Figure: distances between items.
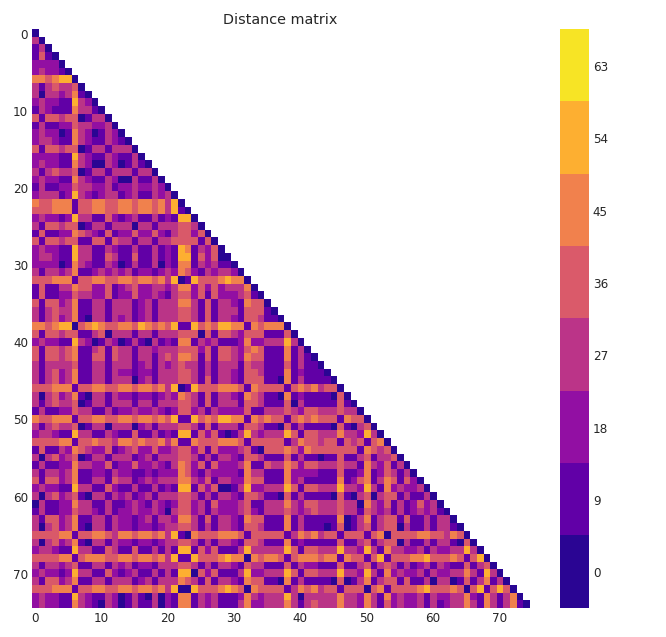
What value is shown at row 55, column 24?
27
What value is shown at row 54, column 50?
45
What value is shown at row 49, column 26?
9
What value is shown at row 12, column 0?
9
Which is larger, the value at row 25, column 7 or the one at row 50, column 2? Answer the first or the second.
the second
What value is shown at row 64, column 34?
27
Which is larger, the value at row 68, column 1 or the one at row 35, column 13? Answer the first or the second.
the first
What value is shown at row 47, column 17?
18
